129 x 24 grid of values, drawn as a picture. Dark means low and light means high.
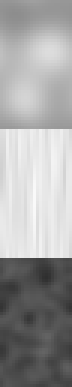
It is made of 3 by 1 panels. Panel 1,1: high, smooth. Panel 2,1: very high, streaked downward, faint in contrast. Panel 3,1: low, blotchy, faint in contrast.
